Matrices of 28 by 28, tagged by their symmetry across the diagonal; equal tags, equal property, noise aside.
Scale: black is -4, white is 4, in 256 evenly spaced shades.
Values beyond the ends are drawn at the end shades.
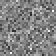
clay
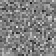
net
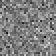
net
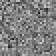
clay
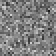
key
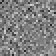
clay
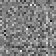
key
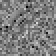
clay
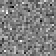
key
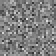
key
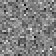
net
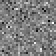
net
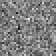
key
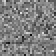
net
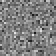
key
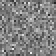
net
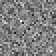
clay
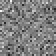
clay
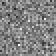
clay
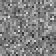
net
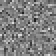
key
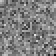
clay
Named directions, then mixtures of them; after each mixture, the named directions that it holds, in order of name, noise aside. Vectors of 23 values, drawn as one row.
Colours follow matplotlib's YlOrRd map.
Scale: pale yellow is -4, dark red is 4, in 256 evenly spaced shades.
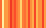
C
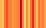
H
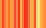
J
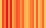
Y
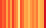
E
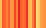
H, J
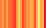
C, E, J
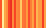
C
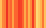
H, J, Y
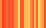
E, Y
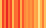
J, Y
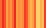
E, J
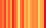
E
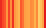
E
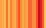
E, J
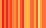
E, Y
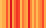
C, E, Y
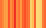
C, E, J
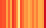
E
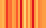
H
